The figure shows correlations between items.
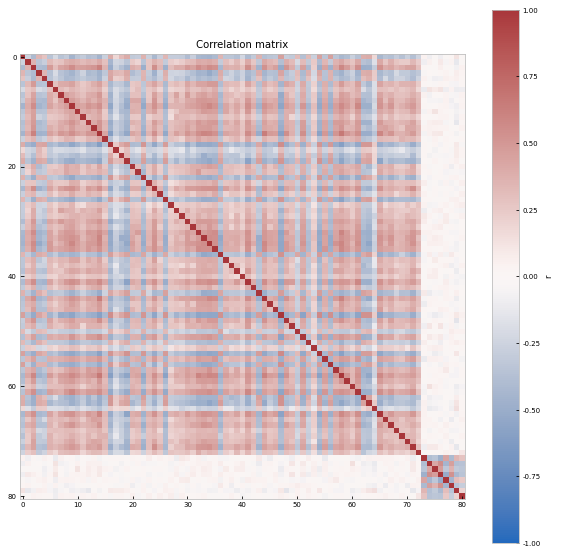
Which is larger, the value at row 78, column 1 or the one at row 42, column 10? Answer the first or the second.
the second
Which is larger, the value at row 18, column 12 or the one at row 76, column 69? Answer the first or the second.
the second
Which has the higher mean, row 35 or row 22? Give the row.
35
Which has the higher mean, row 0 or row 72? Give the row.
72
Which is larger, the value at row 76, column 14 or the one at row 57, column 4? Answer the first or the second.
the first
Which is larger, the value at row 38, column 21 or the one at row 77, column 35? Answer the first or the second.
the first
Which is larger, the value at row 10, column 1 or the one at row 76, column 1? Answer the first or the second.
the first
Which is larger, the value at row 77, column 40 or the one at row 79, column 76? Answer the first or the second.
the first
